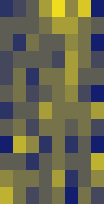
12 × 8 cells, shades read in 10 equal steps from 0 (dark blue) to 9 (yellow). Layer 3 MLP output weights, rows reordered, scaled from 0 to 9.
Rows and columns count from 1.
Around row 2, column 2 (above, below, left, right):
2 1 3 3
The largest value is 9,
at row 1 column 5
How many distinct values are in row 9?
6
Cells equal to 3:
28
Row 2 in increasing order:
3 3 3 3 4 4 6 6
